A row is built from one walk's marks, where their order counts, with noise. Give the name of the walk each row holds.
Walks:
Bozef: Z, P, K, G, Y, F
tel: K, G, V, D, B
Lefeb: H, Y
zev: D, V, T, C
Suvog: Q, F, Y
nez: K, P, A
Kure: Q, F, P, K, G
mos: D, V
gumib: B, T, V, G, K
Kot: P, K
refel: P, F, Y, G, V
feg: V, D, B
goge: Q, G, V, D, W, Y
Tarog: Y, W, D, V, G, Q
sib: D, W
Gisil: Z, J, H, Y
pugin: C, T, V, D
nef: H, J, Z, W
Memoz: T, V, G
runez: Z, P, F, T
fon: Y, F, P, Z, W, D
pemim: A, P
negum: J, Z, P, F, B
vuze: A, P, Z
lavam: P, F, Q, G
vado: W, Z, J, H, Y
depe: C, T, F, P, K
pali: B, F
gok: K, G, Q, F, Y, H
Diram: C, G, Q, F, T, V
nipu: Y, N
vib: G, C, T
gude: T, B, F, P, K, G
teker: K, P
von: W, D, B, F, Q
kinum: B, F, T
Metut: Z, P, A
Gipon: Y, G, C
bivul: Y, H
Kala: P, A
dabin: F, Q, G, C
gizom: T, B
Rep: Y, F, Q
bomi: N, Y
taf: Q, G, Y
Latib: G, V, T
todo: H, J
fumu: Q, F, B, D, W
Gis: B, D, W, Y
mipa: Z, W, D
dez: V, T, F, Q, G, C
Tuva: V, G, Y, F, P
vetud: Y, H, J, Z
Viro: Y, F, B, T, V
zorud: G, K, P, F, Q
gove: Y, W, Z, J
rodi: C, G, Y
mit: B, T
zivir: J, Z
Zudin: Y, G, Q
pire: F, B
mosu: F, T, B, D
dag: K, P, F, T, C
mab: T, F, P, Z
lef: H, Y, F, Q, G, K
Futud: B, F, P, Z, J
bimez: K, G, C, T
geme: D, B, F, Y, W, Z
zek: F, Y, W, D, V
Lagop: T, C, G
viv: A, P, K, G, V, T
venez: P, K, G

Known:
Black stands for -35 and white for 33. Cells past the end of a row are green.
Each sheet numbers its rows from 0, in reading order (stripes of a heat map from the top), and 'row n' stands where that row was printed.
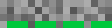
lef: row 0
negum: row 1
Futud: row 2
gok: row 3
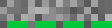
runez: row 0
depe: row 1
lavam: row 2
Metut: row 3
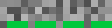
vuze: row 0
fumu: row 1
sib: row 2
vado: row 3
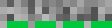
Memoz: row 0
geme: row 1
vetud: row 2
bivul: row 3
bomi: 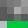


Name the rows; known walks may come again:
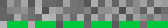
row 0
Tarog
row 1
mos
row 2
runez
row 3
vado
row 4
negum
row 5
Kure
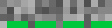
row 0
vetud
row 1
venez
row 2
von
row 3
mipa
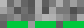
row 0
dag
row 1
sib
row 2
lavam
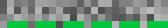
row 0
geme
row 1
Futud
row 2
vuze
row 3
Suvog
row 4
bomi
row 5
Memoz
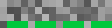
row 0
pemim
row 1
taf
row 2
gok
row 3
gove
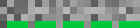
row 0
Metut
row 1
depe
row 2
gude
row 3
pugin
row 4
gumib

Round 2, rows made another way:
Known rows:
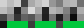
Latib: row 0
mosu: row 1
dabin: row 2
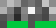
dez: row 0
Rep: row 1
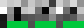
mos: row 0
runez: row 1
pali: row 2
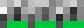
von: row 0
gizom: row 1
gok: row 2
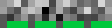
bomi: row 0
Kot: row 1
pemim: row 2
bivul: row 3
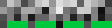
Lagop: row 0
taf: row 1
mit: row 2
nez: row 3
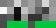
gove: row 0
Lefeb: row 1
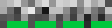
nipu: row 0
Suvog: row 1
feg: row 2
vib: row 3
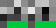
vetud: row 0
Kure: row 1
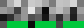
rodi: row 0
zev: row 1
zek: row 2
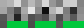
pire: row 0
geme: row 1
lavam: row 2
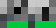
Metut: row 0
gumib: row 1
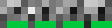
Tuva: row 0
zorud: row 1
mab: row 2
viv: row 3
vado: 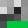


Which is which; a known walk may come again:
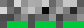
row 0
bivul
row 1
Bozef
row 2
Tuva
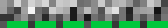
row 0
Lefeb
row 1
kinum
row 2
gumib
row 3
Zudin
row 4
dag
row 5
Memoz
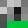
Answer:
gude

